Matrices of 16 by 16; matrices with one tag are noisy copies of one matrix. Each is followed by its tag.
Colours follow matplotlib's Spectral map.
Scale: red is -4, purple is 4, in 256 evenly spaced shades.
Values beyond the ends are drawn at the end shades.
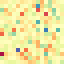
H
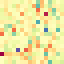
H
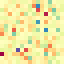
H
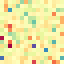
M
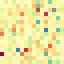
H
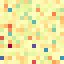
M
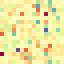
H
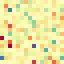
M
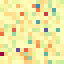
H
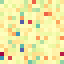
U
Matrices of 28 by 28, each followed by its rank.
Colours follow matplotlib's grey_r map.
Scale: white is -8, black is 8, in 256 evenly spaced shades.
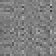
five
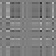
one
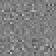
five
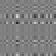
one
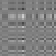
one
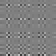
one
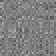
five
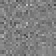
five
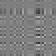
one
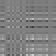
one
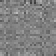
five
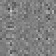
five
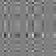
one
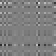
one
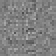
five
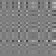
one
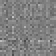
five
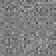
five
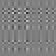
one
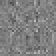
five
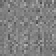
five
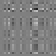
one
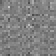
five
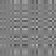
one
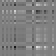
one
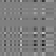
one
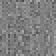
five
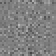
five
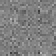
five
